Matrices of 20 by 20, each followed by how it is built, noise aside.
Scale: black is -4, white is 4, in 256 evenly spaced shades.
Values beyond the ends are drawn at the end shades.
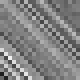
Toeplitz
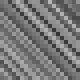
Toeplitz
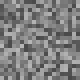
noise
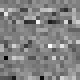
uneven rows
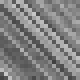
Toeplitz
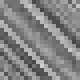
Toeplitz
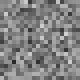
noise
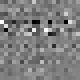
uneven rows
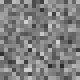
noise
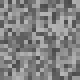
noise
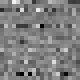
uneven rows
